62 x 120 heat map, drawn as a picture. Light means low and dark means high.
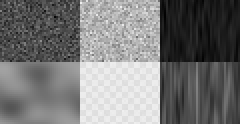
The table splits into 2 rows of 3 panels. Panel 1,1: high, fine-grained. Panel 1,2: low, fine-grained. Panel 1,3: very high, streaked downward, faint in contrast. Panel 2,1: middling, smooth. Panel 2,2: very low, checkered, faint in contrast. Panel 2,3: high, streaked downward.
